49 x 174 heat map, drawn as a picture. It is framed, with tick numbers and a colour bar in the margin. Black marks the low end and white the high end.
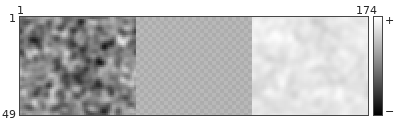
The table splits into one row of 3 panels. Panel 1,1: middling, blotchy, strong in contrast. Panel 1,2: high, checkered, faint in contrast. Panel 1,3: very high, blotchy, faint in contrast.
